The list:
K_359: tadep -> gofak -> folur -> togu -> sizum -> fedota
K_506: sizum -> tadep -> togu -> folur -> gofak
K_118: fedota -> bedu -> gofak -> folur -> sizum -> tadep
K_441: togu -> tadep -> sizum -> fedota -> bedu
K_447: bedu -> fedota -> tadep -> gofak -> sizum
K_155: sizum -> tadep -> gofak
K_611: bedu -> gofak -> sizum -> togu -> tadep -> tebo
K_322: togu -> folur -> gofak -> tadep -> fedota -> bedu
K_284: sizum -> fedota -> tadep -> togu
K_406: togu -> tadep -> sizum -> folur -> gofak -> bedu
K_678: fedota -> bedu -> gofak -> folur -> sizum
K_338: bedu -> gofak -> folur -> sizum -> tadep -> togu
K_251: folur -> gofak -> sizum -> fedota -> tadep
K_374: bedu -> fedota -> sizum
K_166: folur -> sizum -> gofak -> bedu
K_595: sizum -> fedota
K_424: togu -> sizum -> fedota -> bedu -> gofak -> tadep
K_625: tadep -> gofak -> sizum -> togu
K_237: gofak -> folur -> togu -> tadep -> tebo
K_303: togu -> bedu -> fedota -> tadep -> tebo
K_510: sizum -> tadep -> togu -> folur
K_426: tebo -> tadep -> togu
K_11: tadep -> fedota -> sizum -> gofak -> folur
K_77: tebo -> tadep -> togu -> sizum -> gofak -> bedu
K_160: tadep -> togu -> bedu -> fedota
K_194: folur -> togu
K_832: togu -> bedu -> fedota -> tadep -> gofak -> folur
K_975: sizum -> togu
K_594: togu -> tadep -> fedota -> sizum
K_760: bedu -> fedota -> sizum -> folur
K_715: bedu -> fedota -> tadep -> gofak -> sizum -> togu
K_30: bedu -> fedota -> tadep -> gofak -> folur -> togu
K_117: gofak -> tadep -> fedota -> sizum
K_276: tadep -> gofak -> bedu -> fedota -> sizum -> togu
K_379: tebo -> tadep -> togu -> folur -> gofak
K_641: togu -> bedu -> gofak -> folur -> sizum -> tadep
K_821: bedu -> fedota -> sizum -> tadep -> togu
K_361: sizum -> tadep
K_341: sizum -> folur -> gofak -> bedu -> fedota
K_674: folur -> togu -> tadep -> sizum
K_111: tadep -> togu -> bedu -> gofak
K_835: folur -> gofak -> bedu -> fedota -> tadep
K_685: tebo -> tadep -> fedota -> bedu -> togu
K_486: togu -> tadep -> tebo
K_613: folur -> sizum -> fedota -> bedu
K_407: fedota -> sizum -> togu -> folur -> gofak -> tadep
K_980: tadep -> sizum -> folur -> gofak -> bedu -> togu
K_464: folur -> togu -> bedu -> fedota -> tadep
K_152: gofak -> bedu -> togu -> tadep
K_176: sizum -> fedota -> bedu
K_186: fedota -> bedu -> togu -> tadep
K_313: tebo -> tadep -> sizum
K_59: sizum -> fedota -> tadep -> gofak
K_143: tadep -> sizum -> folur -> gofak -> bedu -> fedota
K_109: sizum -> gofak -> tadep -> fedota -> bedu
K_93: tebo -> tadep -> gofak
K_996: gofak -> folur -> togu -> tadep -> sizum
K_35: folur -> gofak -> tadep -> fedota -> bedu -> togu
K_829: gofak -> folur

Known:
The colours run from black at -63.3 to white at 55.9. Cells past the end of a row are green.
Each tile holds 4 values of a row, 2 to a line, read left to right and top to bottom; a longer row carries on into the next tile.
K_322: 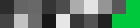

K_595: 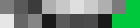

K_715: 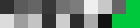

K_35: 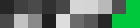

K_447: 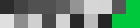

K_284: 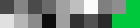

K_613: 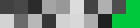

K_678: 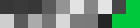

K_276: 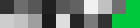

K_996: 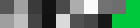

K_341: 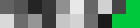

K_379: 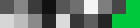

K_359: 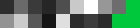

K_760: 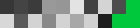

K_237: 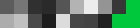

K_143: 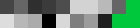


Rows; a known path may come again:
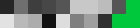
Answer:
K_143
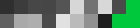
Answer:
K_835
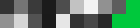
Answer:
K_359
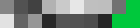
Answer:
K_595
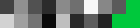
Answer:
K_424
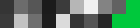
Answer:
K_322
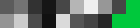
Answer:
K_237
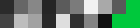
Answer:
K_832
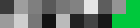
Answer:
K_594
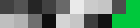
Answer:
K_251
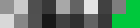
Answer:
K_975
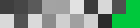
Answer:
K_760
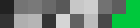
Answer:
K_464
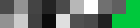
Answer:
K_996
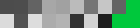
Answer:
K_374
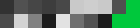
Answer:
K_35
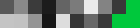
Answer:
K_379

